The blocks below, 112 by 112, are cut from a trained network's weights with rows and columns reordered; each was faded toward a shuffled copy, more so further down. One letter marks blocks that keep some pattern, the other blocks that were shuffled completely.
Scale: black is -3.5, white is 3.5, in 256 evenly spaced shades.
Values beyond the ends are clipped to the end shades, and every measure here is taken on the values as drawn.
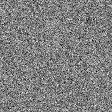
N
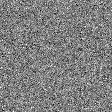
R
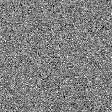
N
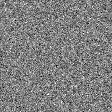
N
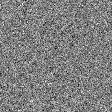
N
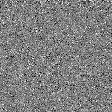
N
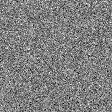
R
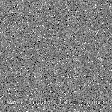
N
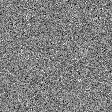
R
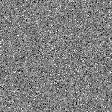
N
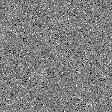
N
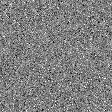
R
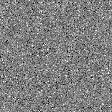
N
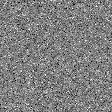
N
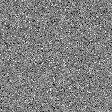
N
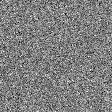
R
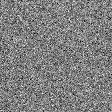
R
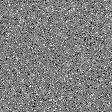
R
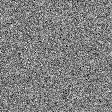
R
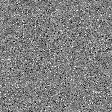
N
